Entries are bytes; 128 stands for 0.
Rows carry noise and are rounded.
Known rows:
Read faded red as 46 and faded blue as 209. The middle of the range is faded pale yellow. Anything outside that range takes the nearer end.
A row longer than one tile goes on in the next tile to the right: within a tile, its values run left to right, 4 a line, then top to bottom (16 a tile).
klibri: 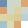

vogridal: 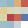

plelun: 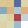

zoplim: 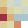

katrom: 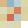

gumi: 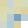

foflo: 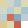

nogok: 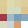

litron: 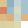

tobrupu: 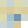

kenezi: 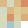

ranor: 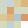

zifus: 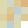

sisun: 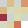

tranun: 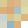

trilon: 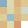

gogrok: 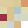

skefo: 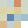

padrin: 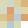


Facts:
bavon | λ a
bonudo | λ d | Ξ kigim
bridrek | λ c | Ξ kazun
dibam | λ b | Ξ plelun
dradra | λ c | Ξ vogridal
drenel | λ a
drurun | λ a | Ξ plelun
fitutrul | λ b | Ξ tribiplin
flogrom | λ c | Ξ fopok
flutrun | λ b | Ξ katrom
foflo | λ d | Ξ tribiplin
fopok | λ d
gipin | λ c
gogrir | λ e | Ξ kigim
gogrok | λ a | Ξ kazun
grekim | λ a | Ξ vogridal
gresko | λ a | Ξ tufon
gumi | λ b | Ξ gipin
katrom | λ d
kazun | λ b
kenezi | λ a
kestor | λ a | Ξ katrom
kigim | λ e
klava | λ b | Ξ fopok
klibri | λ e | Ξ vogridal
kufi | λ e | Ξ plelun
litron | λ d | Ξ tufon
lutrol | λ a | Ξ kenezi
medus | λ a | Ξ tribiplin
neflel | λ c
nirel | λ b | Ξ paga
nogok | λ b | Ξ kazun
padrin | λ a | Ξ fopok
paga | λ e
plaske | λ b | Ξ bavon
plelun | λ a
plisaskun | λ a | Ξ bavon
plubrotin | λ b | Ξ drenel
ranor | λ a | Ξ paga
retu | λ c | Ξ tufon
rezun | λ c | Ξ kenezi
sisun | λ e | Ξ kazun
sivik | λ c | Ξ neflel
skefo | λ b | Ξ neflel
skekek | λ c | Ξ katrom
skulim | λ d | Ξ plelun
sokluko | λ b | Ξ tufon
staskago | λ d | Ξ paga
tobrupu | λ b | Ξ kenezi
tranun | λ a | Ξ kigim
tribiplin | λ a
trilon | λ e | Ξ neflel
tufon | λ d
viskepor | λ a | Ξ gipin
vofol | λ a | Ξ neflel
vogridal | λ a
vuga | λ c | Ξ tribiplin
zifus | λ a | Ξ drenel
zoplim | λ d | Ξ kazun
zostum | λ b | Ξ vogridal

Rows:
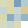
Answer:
dibam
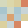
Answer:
medus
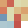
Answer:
kigim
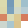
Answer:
retu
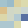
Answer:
zostum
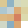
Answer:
gipin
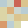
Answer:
vofol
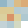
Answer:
grekim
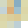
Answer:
drurun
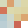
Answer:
gogrir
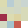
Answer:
bridrek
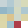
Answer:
vuga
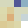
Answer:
skulim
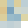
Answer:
sokluko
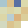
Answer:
kufi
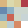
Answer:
tribiplin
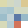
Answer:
fitutrul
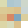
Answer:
staskago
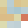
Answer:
gresko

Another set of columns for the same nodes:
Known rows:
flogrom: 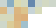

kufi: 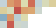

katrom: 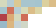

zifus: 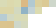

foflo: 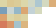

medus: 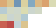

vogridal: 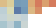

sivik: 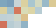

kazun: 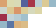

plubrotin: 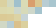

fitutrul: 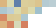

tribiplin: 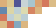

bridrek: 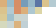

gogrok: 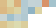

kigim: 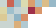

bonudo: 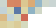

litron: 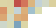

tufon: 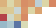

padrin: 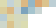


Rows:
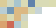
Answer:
vuga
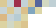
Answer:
zoplim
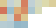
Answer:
retu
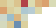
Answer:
gresko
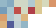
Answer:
neflel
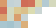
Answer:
sokluko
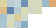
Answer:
dradra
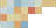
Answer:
gipin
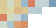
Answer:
nogok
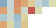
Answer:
trilon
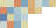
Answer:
klibri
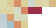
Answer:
paga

